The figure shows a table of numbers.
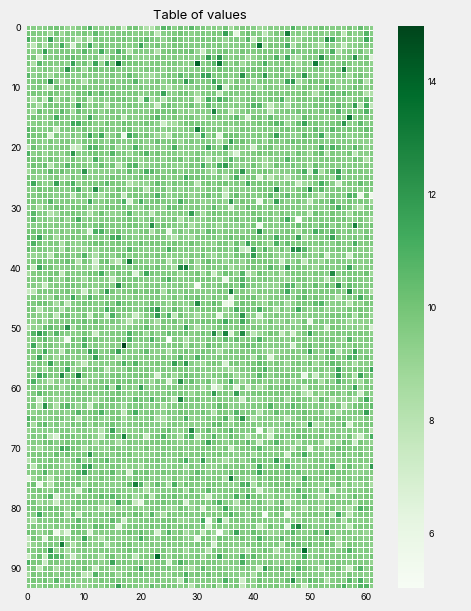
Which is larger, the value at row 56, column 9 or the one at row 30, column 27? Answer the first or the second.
the second
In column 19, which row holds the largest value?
76
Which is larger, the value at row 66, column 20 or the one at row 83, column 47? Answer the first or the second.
the second
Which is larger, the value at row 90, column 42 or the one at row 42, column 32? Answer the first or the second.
the first
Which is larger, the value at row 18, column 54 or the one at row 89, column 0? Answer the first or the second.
the second
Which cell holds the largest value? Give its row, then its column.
53, 17
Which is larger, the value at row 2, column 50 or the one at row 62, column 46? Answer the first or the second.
the first
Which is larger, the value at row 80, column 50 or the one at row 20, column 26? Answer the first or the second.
the second
